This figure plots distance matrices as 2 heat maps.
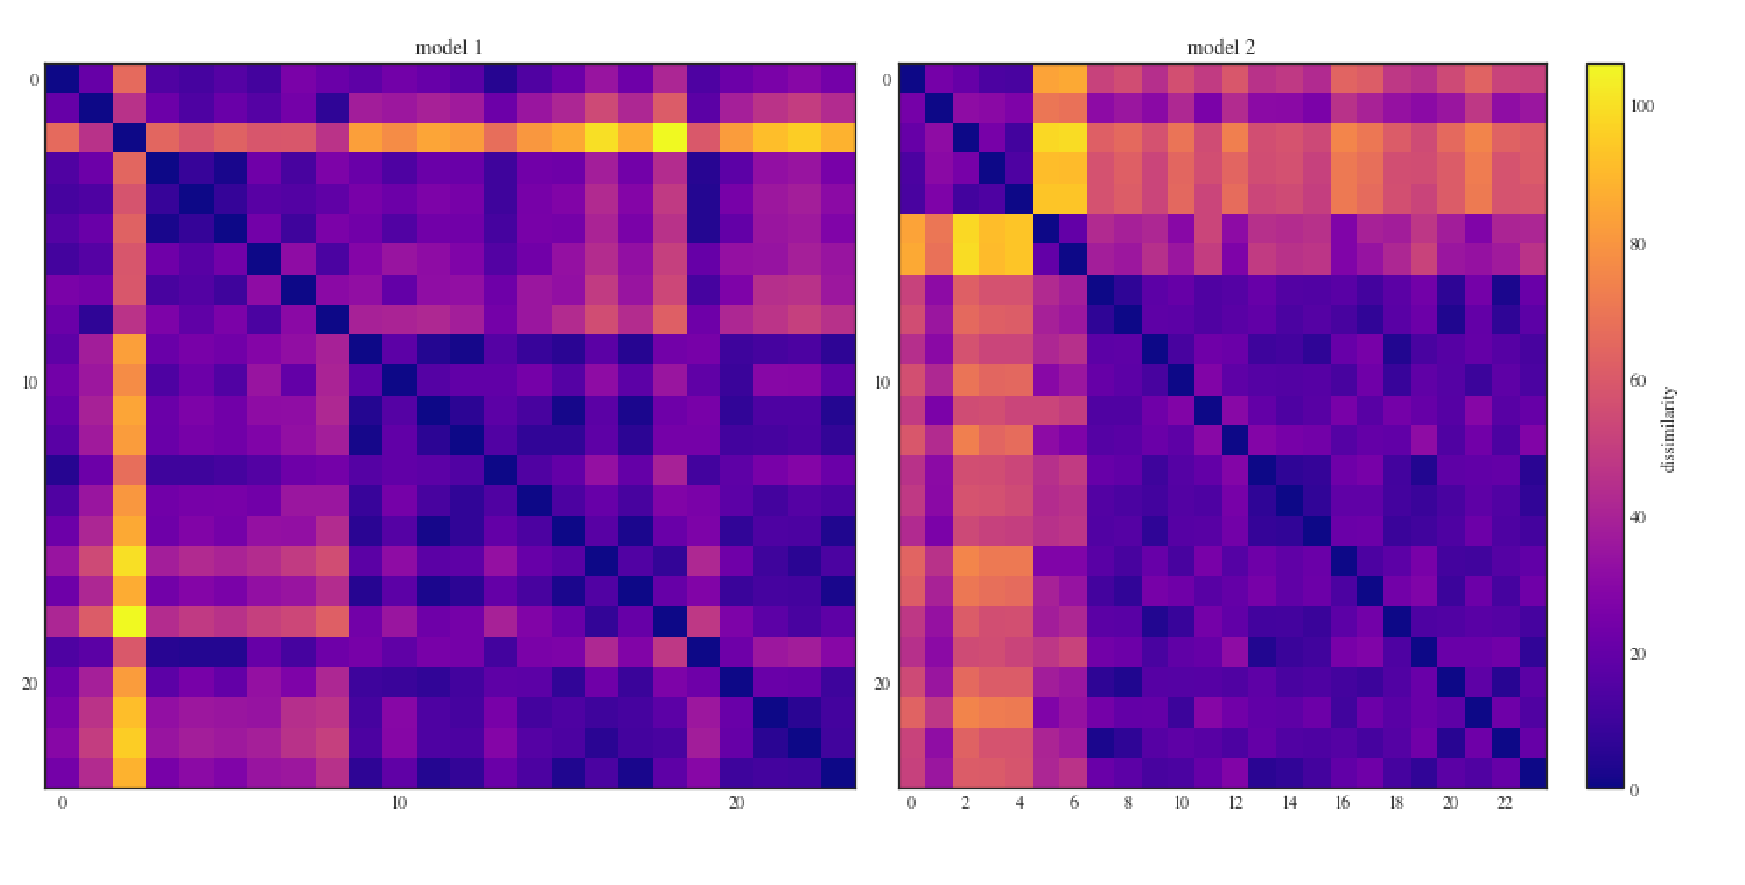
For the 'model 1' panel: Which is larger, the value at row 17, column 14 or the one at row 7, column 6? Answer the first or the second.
the second
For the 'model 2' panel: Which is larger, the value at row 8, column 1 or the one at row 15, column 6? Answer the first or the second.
the second
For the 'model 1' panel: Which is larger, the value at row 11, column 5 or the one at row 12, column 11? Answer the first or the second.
the first
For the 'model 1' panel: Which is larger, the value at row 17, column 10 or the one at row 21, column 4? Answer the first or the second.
the second
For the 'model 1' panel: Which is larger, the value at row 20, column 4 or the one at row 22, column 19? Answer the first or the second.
the second
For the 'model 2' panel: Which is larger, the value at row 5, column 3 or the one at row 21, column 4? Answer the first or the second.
the first
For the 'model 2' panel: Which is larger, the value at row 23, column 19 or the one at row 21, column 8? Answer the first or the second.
the second
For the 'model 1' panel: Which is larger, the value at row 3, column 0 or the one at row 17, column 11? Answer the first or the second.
the first
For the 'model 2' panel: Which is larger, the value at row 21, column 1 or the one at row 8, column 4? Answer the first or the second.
the second
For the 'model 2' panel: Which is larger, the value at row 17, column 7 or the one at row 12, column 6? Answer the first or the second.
the second
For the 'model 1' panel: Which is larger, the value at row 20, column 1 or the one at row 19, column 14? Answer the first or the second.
the first
